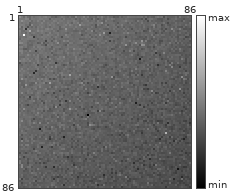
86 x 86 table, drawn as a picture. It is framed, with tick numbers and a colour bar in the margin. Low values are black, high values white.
Odd rows or columns: none. Histogram: heavy tails on both sides. Slope: up to the top left. Grain: fine.
